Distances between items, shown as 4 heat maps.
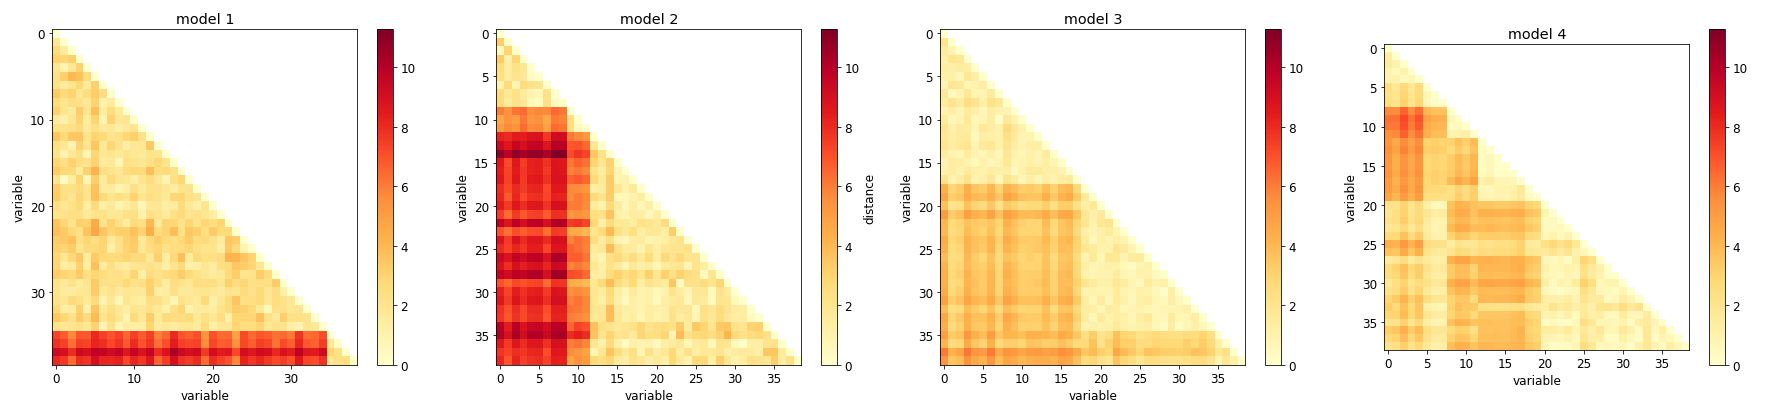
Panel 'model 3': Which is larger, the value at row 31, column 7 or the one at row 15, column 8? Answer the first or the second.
the first
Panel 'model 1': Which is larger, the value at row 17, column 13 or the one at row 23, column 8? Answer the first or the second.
the second
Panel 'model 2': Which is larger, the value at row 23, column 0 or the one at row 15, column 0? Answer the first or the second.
the second
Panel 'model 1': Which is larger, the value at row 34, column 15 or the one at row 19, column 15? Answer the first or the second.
the second
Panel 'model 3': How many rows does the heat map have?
39
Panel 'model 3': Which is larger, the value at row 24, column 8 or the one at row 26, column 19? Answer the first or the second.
the first
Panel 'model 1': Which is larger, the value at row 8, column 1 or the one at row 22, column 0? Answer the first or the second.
the second
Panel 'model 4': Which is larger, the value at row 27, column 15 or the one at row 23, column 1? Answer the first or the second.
the first
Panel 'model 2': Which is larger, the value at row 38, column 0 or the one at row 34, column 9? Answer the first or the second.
the first
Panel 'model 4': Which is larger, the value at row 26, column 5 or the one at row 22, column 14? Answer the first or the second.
the second
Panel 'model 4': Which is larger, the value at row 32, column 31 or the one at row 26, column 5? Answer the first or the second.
the second
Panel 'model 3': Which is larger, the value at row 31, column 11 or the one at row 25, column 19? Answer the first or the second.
the first
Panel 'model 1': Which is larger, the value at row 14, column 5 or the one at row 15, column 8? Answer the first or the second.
the first
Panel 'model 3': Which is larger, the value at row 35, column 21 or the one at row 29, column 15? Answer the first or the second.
the second
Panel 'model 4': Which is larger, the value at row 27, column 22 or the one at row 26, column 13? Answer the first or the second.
the second
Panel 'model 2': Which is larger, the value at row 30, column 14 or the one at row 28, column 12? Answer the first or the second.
the first
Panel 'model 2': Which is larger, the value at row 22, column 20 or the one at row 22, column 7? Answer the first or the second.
the second
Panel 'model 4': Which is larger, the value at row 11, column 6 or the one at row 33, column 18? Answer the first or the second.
the first
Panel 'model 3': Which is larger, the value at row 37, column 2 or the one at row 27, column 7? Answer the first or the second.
the first
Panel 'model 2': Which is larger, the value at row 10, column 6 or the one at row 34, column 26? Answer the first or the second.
the first
